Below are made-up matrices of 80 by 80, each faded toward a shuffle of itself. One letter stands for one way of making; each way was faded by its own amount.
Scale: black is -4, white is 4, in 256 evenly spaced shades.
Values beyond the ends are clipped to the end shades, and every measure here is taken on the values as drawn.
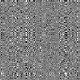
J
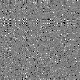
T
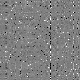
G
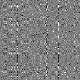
J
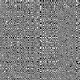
J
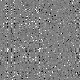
G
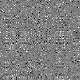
T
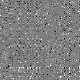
G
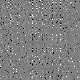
G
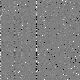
G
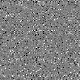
T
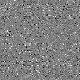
T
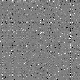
G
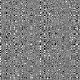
J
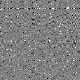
T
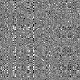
J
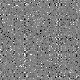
G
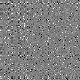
G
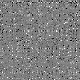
T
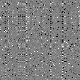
G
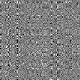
J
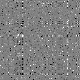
G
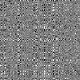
J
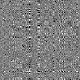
J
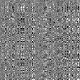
J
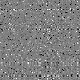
T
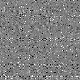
T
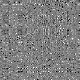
T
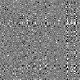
J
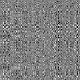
J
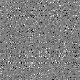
T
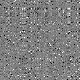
T
